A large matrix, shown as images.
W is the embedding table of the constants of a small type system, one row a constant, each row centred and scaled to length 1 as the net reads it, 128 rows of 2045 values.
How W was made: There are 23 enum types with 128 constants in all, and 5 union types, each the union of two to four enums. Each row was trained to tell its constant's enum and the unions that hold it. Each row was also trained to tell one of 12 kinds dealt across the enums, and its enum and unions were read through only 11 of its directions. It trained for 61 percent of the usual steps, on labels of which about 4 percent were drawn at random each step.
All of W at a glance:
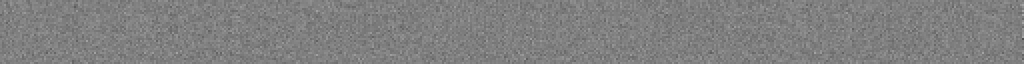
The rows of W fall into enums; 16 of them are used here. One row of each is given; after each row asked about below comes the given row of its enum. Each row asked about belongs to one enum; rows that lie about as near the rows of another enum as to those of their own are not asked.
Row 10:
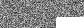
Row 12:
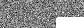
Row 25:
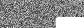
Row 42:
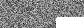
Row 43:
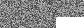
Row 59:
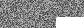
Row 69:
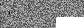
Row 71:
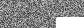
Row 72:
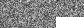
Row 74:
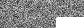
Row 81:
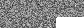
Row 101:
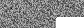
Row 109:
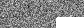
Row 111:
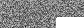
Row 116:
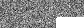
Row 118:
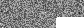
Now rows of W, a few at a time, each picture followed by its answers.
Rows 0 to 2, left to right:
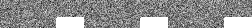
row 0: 116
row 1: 101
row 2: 74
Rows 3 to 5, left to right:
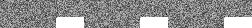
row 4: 72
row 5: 43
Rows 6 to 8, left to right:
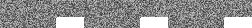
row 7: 59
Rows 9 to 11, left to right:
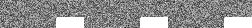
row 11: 59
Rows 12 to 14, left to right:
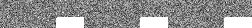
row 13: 42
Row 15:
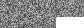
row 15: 42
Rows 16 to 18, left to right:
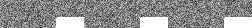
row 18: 74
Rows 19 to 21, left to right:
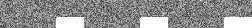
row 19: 81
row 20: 111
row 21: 109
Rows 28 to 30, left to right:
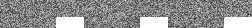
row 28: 118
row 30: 12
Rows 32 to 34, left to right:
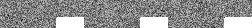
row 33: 81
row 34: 69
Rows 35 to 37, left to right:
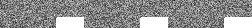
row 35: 25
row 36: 43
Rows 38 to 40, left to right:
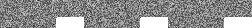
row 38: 69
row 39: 101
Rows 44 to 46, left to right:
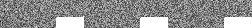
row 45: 72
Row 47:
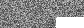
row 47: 74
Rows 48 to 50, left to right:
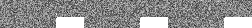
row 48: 81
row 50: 109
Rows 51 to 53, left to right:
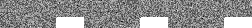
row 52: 12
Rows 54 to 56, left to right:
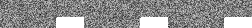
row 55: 118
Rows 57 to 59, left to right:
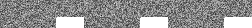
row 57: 69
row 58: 81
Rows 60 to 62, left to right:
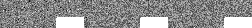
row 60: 116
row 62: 72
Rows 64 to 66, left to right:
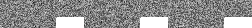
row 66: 12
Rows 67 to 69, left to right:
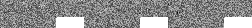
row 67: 42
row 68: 74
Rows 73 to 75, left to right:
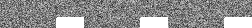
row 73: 43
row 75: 101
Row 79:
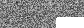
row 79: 111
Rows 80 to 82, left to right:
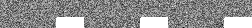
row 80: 42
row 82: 59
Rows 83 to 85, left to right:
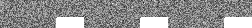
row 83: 81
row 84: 74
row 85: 118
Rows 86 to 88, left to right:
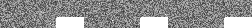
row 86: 72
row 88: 118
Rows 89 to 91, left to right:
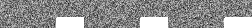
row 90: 25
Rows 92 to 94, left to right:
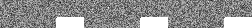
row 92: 72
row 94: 81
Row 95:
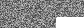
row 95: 69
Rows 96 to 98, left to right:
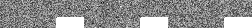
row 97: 109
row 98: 101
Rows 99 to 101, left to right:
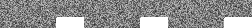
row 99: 74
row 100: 43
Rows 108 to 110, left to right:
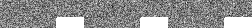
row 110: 12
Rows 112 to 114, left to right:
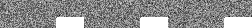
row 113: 59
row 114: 118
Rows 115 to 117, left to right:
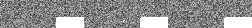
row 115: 59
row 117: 118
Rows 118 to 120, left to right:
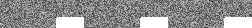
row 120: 72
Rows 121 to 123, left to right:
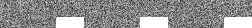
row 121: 12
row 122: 116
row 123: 42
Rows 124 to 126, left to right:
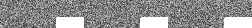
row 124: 42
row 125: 69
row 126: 111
